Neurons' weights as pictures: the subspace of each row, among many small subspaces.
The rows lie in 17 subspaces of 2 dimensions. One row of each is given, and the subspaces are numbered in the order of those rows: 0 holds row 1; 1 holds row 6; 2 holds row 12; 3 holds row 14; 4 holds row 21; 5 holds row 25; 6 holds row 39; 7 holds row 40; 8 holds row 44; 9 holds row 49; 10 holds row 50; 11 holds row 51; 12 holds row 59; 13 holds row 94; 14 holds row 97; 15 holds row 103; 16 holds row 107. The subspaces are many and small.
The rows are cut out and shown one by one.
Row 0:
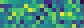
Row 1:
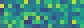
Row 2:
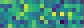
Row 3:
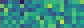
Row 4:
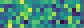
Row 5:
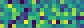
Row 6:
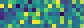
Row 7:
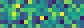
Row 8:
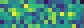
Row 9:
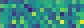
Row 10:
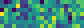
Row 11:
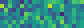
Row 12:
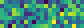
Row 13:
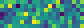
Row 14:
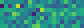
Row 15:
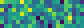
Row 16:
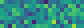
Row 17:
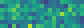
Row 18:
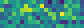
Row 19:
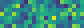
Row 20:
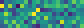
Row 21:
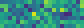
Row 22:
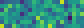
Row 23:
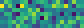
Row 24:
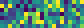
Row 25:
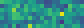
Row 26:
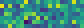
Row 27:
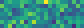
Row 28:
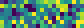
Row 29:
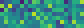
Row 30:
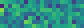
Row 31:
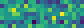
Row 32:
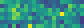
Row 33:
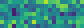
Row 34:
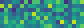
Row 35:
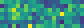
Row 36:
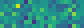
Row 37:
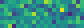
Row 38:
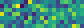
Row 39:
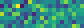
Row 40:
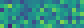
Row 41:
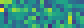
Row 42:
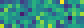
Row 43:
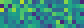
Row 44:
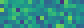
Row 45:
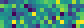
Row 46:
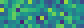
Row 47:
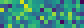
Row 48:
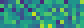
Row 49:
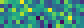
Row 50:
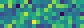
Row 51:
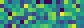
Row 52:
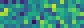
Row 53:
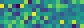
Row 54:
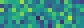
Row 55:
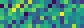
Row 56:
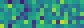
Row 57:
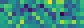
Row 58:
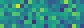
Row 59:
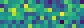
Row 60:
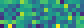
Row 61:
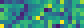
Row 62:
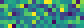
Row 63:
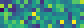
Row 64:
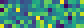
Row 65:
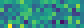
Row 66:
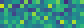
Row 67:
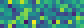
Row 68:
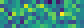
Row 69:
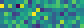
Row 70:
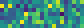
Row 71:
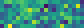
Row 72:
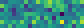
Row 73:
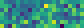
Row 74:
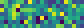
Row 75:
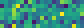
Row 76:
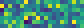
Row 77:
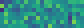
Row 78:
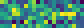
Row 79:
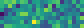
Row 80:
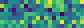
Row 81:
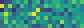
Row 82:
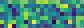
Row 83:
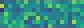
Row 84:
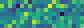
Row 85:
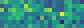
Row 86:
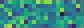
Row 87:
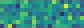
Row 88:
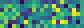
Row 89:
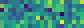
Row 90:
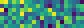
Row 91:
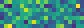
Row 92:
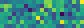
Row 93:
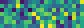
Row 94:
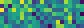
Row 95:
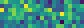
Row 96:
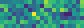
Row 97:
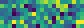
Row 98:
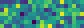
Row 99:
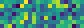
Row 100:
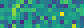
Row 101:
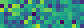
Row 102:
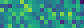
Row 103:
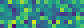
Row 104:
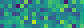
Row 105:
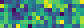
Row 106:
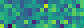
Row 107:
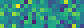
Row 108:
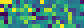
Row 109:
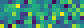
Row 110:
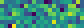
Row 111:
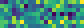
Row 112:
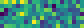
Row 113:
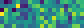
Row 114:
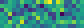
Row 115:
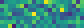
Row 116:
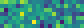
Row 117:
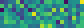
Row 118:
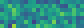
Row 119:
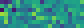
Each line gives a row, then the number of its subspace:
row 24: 1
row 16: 2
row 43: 13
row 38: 6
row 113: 6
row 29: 13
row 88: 14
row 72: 12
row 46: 8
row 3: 10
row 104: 16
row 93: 16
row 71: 2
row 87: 8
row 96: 4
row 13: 1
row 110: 4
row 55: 10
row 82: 7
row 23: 3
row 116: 10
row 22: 9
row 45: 14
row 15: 9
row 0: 2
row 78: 15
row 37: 4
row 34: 13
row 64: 8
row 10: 6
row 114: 11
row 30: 0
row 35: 5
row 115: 4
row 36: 16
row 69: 3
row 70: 1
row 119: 3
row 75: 9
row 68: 11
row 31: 12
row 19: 13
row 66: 13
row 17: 5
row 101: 6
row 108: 3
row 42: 9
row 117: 16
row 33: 7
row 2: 15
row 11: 10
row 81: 3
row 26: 0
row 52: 1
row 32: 5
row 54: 9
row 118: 7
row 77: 0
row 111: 15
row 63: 6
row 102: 7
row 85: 12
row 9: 14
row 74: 8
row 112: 1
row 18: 11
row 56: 15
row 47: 7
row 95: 12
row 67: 15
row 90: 10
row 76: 0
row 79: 1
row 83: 0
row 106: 2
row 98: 10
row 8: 7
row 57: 11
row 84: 10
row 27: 2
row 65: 14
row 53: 6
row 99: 13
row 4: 14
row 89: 12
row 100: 9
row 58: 16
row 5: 15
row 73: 4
